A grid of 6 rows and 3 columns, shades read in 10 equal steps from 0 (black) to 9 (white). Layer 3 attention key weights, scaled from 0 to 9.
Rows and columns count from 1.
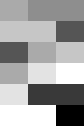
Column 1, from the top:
6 7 3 6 8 9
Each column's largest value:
9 9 9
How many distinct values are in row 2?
2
